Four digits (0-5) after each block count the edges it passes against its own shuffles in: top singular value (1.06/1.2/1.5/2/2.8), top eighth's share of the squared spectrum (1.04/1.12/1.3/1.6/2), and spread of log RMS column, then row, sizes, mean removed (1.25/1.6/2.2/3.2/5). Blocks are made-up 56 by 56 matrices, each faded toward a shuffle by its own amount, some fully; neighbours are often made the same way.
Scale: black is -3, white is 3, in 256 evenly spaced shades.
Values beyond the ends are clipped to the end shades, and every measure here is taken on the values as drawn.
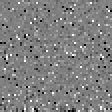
2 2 0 1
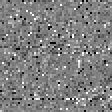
2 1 0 1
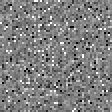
0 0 0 0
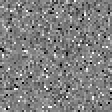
0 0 0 0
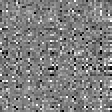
4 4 3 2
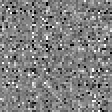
3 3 2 2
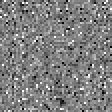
3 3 1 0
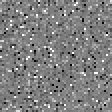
0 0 0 0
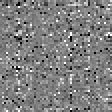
3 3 2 1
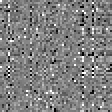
4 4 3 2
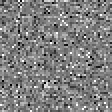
3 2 1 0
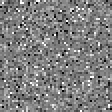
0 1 0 0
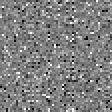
3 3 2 1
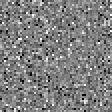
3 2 1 0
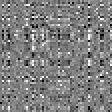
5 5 3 3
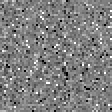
2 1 0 0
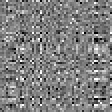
4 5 3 3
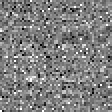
3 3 1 1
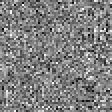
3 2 0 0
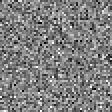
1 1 0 0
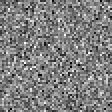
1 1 0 0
